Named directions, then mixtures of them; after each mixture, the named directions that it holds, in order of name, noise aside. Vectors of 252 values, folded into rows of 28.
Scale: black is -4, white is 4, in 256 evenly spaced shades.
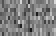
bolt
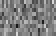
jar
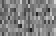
bolt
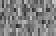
bolt, jar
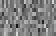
jar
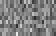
bolt, jar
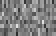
jar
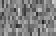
bolt, jar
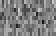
bolt, jar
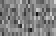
bolt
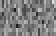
bolt, jar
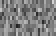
bolt, jar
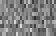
bolt, jar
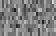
bolt, jar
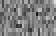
bolt, jar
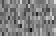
bolt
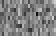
bolt, jar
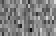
bolt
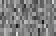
jar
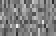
jar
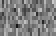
bolt, jar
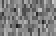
bolt, jar
